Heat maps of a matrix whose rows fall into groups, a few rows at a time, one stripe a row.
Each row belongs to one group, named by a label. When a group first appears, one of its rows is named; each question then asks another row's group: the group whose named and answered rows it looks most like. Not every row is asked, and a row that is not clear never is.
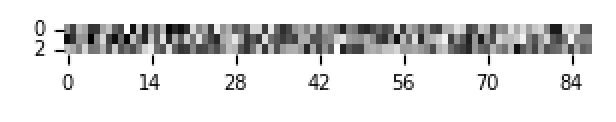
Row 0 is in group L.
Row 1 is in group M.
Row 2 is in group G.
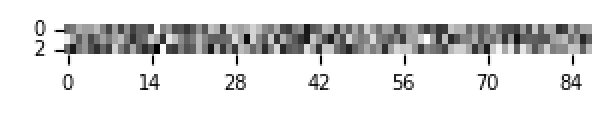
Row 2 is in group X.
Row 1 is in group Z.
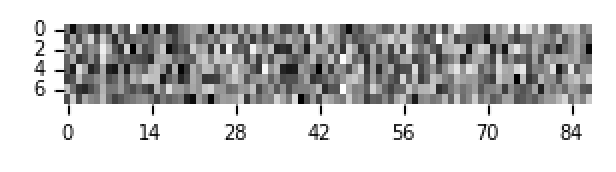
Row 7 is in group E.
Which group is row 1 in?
G
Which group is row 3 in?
E
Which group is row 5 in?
M
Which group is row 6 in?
Z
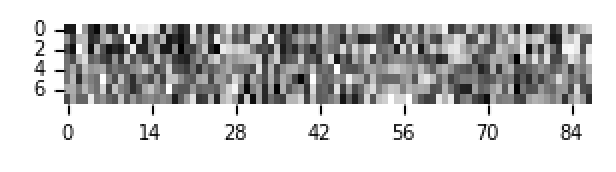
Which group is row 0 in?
M
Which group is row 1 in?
L
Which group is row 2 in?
M
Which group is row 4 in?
G
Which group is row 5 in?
Z
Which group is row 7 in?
G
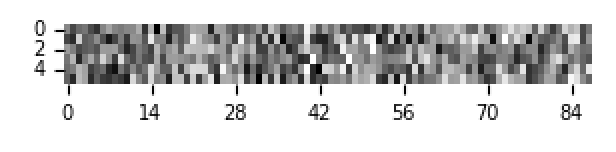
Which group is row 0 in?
L
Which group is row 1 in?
M
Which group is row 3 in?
Z
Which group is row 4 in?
M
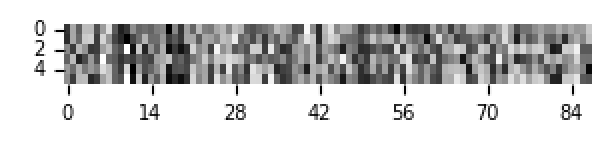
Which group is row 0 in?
E
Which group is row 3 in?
E
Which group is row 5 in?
L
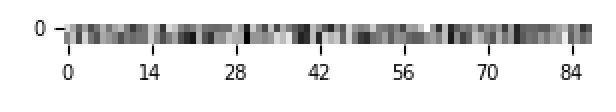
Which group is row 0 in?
Z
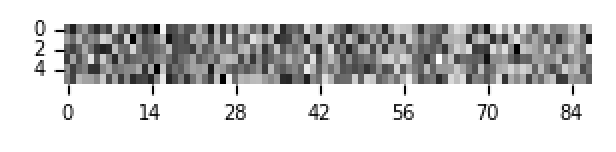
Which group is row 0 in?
X
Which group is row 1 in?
L
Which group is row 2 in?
X
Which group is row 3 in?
G
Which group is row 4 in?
L
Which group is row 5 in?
X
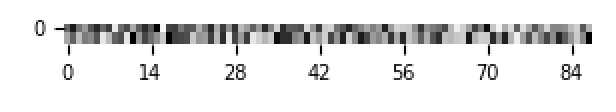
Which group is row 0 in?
X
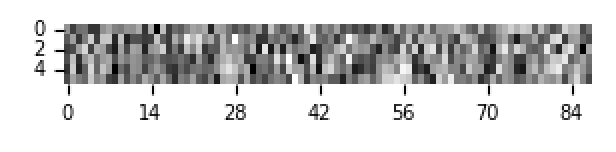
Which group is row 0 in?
L
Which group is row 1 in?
Z
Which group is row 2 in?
M
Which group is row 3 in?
E
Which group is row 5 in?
G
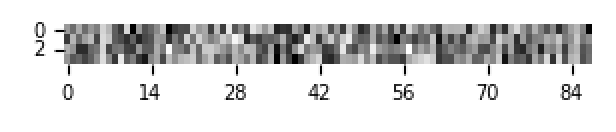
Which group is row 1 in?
E
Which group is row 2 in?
Z
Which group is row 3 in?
Z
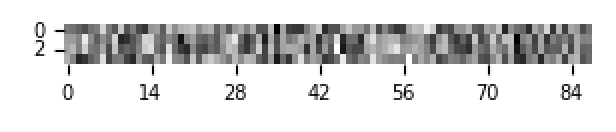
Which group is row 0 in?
Z
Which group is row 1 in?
G
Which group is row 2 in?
G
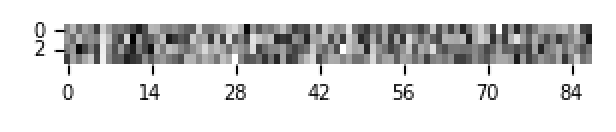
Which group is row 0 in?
E
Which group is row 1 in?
L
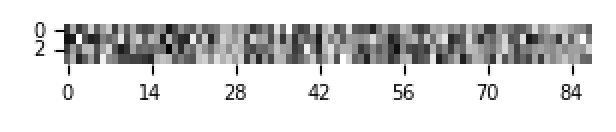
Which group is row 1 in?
M
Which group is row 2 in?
E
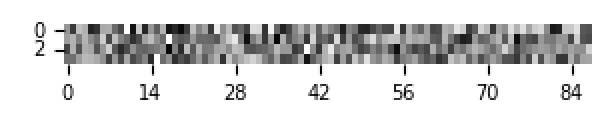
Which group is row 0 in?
L
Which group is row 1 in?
G
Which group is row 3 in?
X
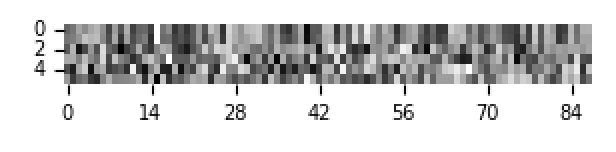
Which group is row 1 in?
X
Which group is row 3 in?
G
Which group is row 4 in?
M
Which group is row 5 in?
L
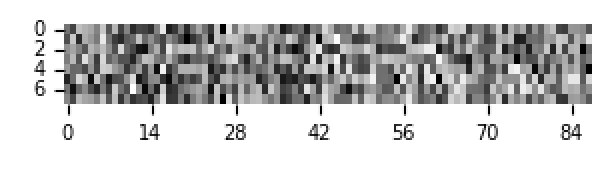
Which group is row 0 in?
X
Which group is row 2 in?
Z
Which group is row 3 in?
G
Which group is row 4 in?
L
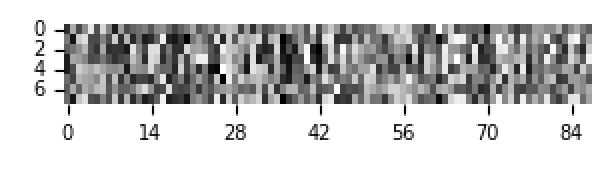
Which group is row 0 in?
G
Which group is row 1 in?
X
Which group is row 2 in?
M
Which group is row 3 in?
M
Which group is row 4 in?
M
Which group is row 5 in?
X
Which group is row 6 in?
G
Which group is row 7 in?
X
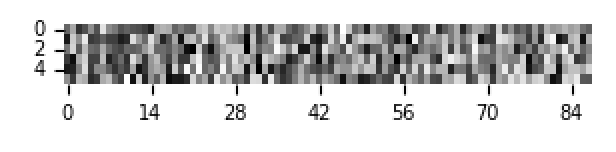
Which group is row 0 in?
E
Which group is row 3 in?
M
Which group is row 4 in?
M
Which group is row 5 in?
L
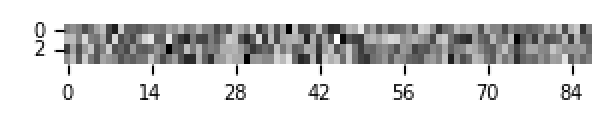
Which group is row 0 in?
Z
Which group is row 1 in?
G
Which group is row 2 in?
E
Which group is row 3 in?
E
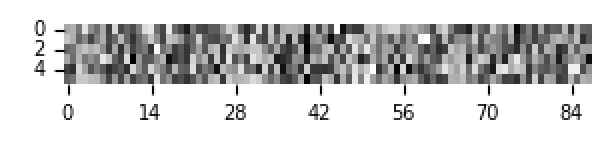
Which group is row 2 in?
X
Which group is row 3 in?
L
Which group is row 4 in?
M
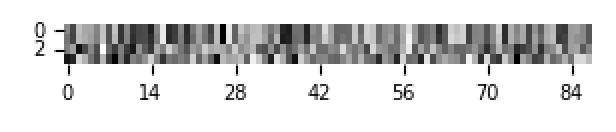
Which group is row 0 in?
X
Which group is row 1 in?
X
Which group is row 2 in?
Z
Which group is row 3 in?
M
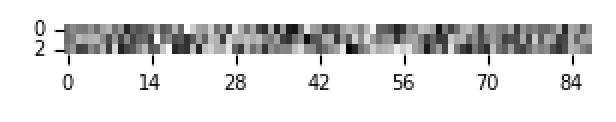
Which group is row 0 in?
Z
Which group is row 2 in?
G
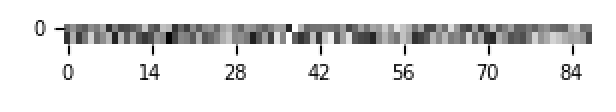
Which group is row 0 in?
G
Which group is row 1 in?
E
